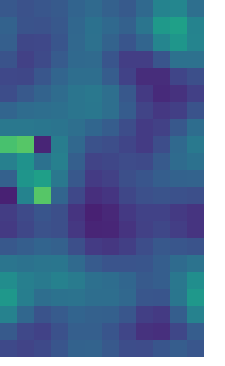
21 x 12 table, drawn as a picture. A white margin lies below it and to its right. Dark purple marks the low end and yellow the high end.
Overall the values sit about 30% of the way up the scale. An odd patch, rougher than its surroundings, sits in the middle left. The centre is the ninth with the lowest average. Values change most from cell to cell in the middle left.
